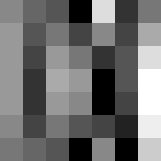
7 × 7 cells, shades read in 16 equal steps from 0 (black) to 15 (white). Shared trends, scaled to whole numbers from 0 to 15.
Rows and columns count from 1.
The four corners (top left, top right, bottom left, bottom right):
8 7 7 12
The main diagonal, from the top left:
8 5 9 9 0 2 12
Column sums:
59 31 52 33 36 23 86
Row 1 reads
8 6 5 0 13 3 7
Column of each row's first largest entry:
5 7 7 7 7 7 7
